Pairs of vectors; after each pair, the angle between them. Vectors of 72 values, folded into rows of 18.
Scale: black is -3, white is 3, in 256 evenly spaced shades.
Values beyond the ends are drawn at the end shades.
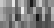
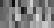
nearly opposite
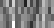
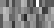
partly opposed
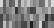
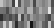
partly aligned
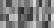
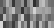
orthogonal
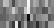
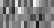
orthogonal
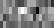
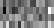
orthogonal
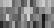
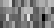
nearly parallel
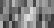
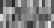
orthogonal
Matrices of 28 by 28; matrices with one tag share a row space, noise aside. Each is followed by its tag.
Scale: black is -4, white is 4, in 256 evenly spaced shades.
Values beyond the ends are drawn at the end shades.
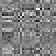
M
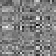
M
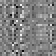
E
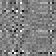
E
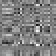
M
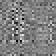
E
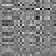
M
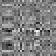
M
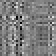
E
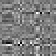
M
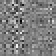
E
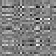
M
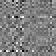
E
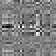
M
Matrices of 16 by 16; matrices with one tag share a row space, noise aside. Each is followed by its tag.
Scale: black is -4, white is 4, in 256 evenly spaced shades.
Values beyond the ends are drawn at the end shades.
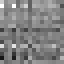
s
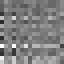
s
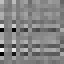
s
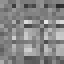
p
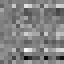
p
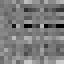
p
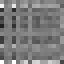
s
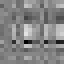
p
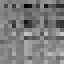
p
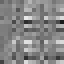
p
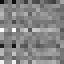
s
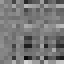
p
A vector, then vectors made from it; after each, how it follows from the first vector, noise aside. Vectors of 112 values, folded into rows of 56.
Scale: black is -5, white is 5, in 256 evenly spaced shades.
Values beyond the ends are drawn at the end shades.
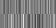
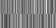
wrapped around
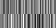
scaled up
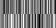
scaled up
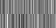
wrapped around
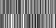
scaled up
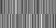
wrapped around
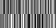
scaled up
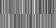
wrapped around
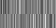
wrapped around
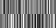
scaled up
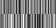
scaled up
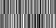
scaled up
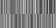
wrapped around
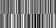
scaled up
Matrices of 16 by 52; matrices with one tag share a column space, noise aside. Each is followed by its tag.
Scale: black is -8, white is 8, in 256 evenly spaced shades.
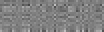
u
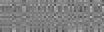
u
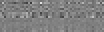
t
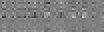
t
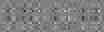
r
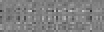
r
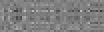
r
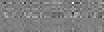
t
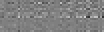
t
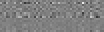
t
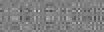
r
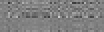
t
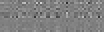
t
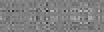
r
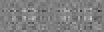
r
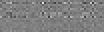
t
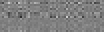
t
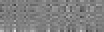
u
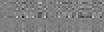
t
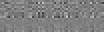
t
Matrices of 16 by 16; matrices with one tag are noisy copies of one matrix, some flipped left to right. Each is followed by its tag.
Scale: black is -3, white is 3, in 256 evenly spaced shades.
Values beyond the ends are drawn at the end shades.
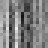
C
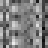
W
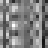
W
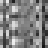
W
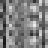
W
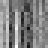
C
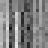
C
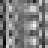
W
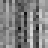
C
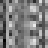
W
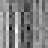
C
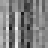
C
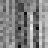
C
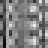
W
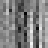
C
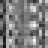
W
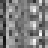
W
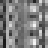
W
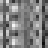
W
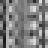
W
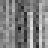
C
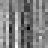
C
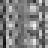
W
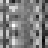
W
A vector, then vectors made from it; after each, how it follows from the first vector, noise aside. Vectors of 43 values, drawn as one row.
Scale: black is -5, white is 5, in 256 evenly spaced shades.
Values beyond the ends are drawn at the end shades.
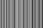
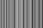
copied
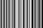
scaled up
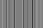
partly zeroed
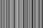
copied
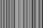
copied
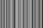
copied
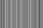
partly zeroed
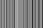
copied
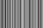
wrapped around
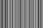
wrapped around
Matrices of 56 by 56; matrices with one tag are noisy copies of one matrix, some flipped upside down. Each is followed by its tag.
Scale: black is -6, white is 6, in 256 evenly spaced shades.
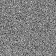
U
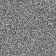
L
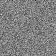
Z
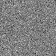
U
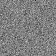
Z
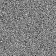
Z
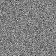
Z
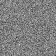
U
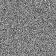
L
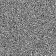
L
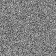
U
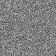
U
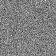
L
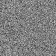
U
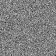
U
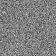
Z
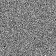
L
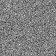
U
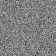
Z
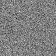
U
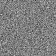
Z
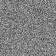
L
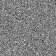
U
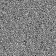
Z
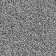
U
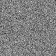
U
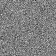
Z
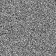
U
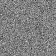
Z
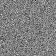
Z
